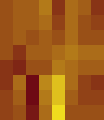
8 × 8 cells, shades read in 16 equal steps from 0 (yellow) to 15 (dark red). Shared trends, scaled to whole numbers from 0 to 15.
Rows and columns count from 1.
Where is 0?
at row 8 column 5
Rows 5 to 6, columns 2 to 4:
13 10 10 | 8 15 6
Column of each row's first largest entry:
5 5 1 2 2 3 3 3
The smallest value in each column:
10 8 9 6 0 7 8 8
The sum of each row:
76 76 76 71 78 74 75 73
